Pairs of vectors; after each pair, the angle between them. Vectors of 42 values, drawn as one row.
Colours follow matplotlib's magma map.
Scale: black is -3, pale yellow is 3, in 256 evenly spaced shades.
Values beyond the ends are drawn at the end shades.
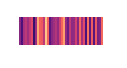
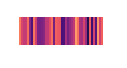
partly opposed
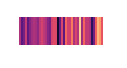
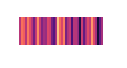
nearly opposite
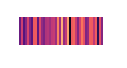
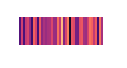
nearly parallel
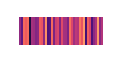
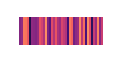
nearly parallel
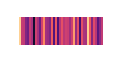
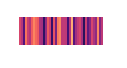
partly opposed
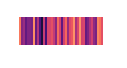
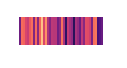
nearly opposite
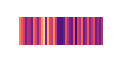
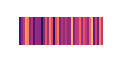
partly opposed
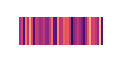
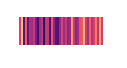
orthogonal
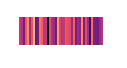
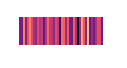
orthogonal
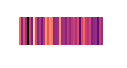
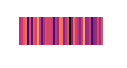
partly aligned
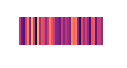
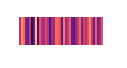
nearly opposite
